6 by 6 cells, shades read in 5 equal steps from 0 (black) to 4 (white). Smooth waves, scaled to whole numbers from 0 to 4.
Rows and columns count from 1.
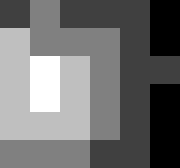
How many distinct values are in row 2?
4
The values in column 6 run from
0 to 1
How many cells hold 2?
10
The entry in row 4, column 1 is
3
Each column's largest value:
3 4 3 2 1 1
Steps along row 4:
up down down down down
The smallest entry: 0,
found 5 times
